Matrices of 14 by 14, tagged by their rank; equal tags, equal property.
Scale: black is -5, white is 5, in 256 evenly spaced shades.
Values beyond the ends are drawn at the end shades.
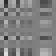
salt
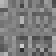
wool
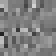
wool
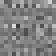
wool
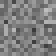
wool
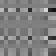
salt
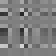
salt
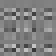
salt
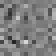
wool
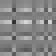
salt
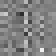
wool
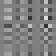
salt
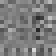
wool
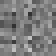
wool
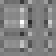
salt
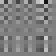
salt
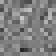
wool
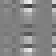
salt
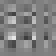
salt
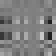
salt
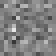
wool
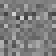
wool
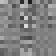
wool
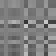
salt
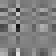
salt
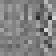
wool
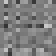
wool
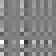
salt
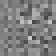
wool
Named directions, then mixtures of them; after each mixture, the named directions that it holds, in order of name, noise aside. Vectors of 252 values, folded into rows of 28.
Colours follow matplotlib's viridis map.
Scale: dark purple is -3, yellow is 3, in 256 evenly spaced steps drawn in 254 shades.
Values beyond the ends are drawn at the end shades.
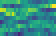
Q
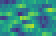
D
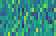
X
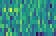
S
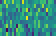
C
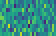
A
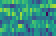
C, Q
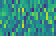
X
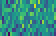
A, S, X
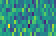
A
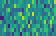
A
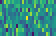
C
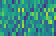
X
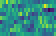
D, Q, X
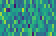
A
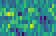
A, D, Q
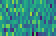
A, C, S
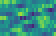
D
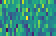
C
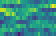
Q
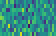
A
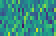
X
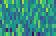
A, C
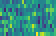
D, S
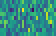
S, X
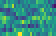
A, D, Q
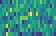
C, D, S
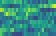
Q
